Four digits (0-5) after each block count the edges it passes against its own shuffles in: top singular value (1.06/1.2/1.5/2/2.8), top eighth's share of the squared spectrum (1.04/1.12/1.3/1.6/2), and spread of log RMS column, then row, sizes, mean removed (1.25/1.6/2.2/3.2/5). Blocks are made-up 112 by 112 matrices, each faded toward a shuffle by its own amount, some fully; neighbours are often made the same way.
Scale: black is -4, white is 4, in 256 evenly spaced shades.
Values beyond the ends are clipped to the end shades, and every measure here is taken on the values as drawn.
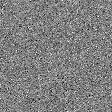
0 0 0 0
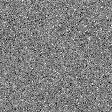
0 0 0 0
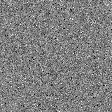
0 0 0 0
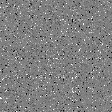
3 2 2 1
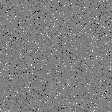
1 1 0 0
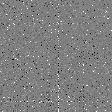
4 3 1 1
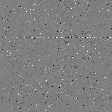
3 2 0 0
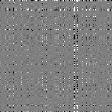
5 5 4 3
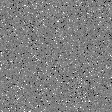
0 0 0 0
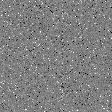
1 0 0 0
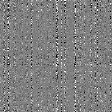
3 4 4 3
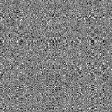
5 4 3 3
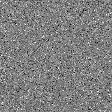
2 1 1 0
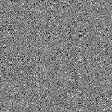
4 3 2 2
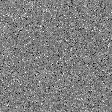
2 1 0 0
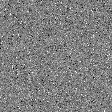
0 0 1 0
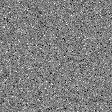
1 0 0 0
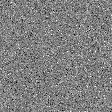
1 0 0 0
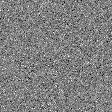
1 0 0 0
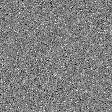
2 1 0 0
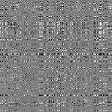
5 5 3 4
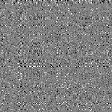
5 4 2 3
